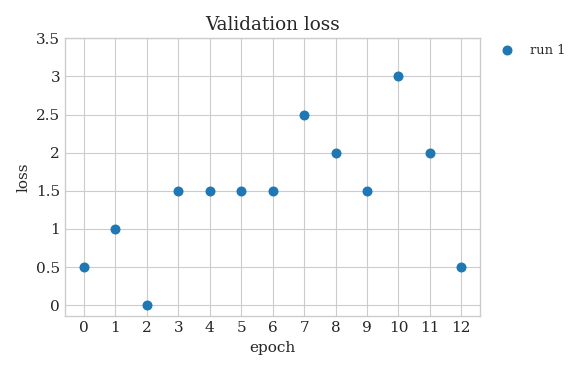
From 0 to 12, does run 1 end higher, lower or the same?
the same
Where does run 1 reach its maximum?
10
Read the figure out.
Title: Validation loss
x-axis: epoch, ticks 0 1 2 3 4 5 6 7 8 9 10 11 12
y-axis: loss, ticks 0 0.5 1 1.5 2 2.5 3 3.5
Legend: run 1
Values:
run 1: 0.5 1 0 1.5 1.5 1.5 1.5 2.5 2 1.5 3 2 0.5
